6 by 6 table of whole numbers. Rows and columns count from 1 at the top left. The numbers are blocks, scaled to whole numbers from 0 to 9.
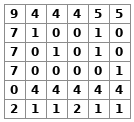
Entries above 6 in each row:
1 1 1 1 0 0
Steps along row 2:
down down same up down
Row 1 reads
9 4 4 4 5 5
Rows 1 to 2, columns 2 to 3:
4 4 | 1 0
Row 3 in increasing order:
0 0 0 1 1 7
